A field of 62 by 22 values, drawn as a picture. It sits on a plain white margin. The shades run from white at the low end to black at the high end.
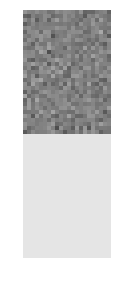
It is made of 2 by 1 panels. Panel 1,1: middling, fine-grained. Panel 2,1: very low, flat.
